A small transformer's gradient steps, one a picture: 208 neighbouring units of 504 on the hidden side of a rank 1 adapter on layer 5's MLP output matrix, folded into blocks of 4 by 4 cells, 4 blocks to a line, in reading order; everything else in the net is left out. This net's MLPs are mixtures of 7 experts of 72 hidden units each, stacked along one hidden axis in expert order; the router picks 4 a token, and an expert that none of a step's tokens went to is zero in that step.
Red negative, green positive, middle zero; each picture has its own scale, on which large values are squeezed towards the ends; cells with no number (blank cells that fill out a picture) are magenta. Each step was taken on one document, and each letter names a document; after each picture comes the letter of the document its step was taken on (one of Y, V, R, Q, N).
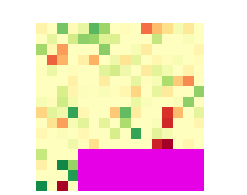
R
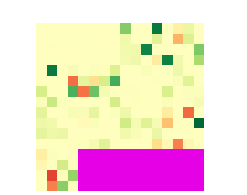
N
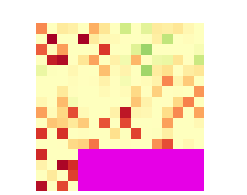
R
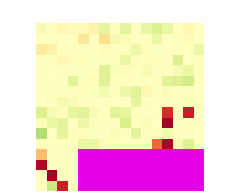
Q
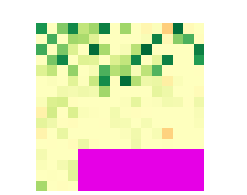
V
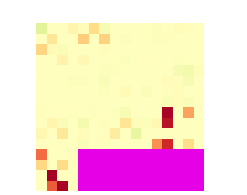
Q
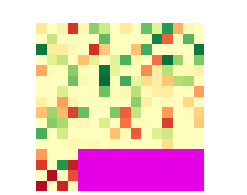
R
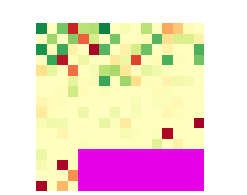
V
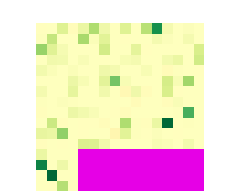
Q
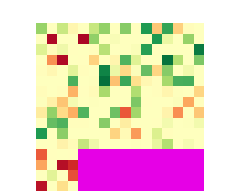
R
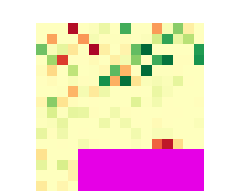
V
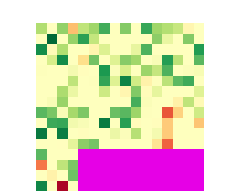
R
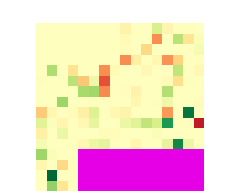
N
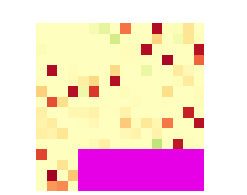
N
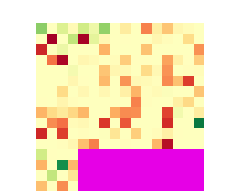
R
